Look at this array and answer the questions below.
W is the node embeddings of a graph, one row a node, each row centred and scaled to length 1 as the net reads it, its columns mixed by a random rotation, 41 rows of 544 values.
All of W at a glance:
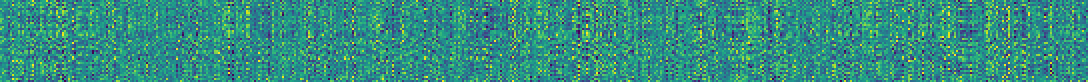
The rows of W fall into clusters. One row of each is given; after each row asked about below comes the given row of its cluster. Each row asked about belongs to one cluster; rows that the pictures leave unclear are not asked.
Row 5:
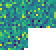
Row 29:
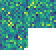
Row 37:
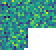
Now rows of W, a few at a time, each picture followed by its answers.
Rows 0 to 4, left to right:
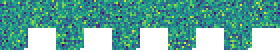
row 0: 37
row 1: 5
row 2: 37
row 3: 5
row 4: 29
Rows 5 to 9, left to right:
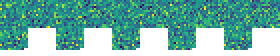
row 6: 5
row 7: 5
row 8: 29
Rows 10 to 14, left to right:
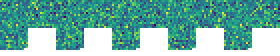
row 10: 29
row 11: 37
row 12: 5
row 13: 5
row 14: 29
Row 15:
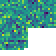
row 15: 5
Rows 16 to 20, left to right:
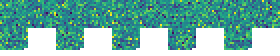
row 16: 5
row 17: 5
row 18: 5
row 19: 37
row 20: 5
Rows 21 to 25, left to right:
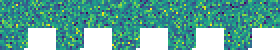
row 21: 29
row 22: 37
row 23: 5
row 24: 29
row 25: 37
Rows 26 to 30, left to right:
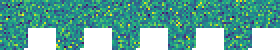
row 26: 37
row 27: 5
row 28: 29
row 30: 37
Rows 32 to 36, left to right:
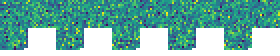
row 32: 37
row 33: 37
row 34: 5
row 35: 37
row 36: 5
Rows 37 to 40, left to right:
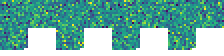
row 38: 29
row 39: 37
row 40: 29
